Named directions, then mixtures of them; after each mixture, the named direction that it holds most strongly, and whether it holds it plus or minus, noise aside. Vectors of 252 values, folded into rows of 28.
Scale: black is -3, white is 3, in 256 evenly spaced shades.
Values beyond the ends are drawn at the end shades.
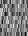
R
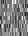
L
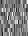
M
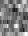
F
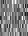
L, plus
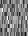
R, plus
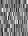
M, plus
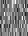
L, plus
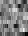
F, minus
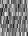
R, minus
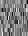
M, minus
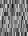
R, plus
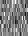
L, plus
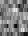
F, minus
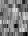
F, minus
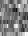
F, plus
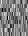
M, minus
